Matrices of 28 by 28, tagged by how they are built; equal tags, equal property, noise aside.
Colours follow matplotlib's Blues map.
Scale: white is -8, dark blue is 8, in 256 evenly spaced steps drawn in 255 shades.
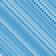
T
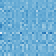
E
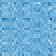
E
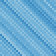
T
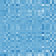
E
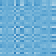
E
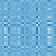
E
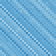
T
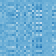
E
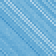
T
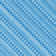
T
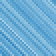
T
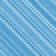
T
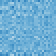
E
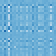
E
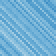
T
